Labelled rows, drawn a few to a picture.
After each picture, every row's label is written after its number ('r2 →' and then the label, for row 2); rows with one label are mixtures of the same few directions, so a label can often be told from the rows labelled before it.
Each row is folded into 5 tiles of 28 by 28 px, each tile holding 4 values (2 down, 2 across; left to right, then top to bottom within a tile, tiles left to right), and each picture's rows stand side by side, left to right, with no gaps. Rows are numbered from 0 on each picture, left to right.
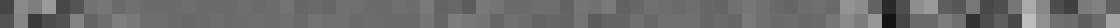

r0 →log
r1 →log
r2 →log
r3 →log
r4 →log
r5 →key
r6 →key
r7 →key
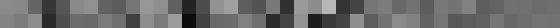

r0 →key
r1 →key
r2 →log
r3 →log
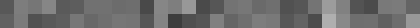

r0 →log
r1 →log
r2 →key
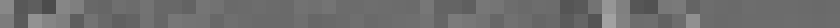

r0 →log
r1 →log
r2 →log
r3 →log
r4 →key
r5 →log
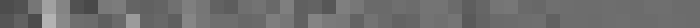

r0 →key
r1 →key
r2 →log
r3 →key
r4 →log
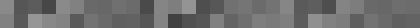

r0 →log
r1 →log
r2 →log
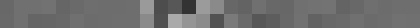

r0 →log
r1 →log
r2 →log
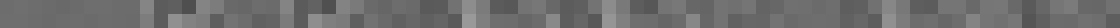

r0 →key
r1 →log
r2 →log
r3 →key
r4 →key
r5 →log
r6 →key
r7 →key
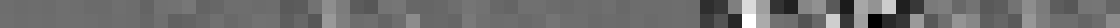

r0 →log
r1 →log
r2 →key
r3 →key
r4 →log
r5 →key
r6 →log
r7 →key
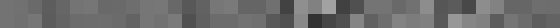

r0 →key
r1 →key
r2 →log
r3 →log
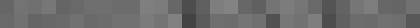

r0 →log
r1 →key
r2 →key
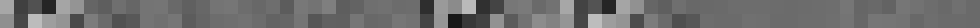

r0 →log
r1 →key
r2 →log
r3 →log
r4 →log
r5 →key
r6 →log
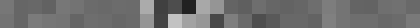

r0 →log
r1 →log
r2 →key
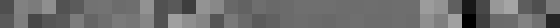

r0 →log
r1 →log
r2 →log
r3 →key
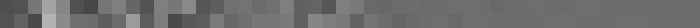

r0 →key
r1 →log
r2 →log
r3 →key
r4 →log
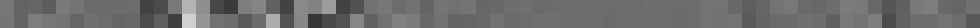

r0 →log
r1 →key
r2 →log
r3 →log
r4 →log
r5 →key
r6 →key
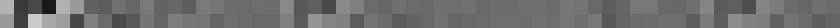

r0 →log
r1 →log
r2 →log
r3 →log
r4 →key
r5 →log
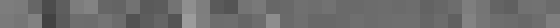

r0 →key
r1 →key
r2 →log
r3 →key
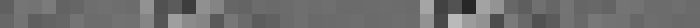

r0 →log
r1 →log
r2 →log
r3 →log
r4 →log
